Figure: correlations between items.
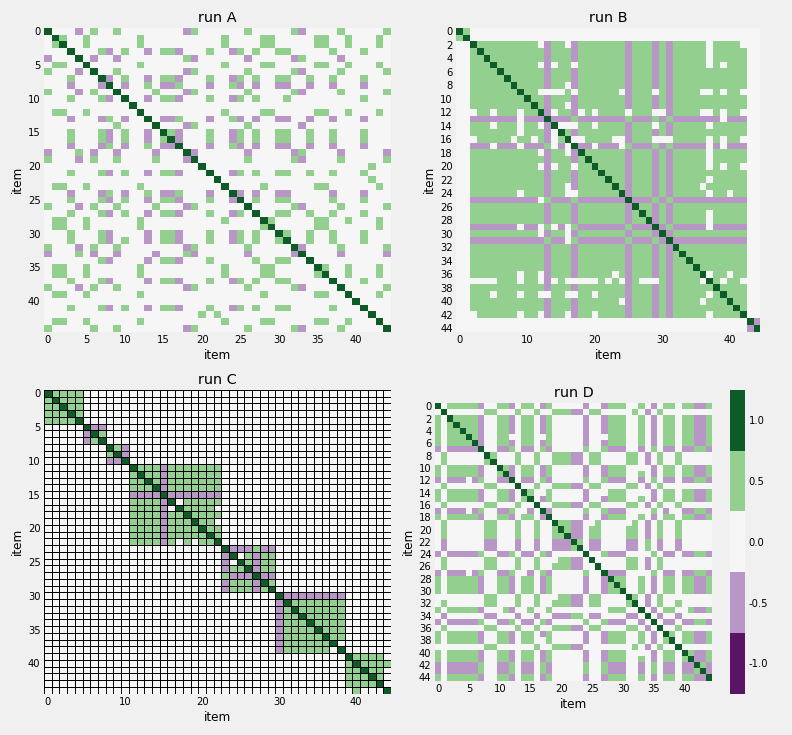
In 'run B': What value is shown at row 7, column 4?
0.5
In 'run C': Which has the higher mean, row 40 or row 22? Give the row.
22
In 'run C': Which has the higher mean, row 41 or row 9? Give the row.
41
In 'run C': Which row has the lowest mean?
15
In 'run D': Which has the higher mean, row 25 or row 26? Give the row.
26
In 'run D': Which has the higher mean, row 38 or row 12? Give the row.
38
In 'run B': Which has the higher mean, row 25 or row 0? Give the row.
0
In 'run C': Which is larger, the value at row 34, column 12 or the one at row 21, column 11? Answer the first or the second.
the second
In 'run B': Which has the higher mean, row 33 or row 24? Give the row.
33
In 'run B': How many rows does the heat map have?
45
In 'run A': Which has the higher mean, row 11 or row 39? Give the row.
39
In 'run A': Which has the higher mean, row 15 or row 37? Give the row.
15
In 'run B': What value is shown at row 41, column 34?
0.5
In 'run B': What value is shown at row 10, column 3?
0.5
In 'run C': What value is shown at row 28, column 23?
-0.5
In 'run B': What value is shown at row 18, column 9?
0.5
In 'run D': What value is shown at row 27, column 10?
-0.5
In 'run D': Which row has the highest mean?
5
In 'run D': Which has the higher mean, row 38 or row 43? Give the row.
38
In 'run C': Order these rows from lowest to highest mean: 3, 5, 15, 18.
15, 5, 3, 18
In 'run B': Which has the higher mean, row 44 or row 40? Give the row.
40
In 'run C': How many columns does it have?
45
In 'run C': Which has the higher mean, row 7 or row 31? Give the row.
31
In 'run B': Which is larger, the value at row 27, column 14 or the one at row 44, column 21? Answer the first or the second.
the first
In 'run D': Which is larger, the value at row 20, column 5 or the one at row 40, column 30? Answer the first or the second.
the second
